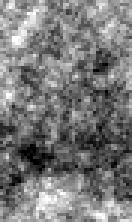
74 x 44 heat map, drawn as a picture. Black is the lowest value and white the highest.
Stripes: none. Average level on the scale: 50%. Grain: blotchy. Histogram: bell-shaped.
